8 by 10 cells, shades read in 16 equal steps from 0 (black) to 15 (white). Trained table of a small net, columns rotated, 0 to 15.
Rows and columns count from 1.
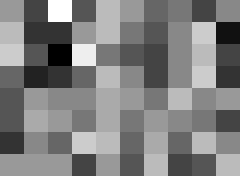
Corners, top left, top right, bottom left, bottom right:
9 8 9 11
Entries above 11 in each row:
1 1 2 1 0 0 1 0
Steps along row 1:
down up down up down down up down up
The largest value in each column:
12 10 15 14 11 9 11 11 12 11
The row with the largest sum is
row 5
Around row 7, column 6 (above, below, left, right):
7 5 11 10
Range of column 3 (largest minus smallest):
15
